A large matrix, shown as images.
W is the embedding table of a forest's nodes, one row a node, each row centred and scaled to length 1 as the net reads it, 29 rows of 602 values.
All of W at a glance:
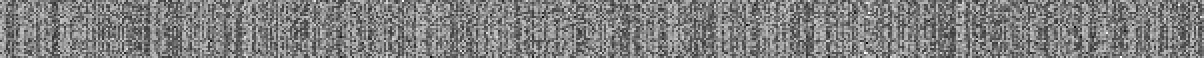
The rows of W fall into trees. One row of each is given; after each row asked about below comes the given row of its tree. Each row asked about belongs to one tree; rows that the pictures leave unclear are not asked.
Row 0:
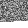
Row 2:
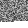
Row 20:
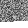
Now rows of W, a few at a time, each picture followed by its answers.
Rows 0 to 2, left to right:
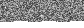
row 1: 20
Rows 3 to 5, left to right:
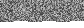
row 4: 2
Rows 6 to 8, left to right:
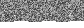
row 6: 20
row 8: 20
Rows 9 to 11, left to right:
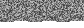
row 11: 2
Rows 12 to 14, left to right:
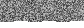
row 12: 0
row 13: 2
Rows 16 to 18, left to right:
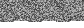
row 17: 2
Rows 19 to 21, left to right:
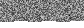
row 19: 2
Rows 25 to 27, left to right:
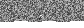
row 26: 20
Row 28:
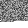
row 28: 0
